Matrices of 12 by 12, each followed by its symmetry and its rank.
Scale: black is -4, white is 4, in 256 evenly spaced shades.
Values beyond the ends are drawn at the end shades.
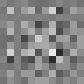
symmetric, rank two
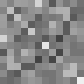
symmetric, full rank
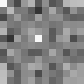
symmetric, rank two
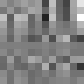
neither, rank two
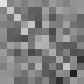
symmetric, full rank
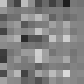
neither, rank two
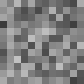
neither, full rank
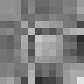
symmetric, rank two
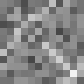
symmetric, full rank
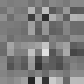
neither, rank two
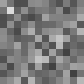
symmetric, full rank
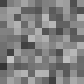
neither, full rank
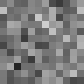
neither, full rank
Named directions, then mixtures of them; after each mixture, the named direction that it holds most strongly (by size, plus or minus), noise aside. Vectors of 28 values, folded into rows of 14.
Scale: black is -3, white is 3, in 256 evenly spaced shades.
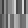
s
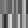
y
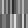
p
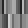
s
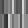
y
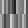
s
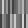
p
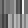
s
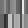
y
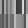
s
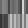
p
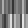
p
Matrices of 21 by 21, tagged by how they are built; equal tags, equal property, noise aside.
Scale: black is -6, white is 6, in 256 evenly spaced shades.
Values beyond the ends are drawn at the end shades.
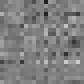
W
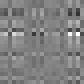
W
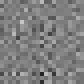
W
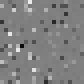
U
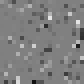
U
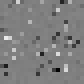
U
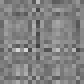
W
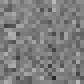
W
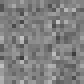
W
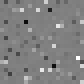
U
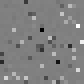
U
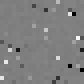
U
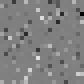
U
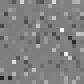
U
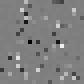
U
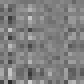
W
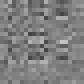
W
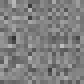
W
